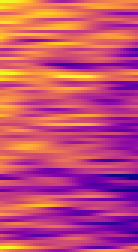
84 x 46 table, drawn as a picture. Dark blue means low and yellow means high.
The histogram is bell-shaped. The bottom right is the ninth with the lowest average. The top left is the ninth with the highest average. There is an overall slope up to the top left. Streaks run across, left to right.
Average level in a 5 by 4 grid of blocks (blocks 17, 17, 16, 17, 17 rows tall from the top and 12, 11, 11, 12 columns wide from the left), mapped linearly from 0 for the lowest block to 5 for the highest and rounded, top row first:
5443 | 4331 | 4321 | 2210 | 3210
